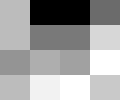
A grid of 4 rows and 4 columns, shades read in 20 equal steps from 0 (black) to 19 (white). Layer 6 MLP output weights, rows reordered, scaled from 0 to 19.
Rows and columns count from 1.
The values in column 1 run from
11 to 14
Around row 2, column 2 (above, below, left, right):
0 13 14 9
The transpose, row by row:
14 14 11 14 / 0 9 13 18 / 0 9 12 19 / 8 16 19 15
